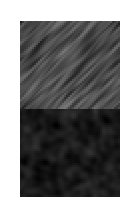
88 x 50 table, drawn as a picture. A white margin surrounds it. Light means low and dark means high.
It is made of 2 by 1 panels. Panel 1,1: high, slanting up to the right. Panel 2,1: very high, blotchy, faint in contrast.
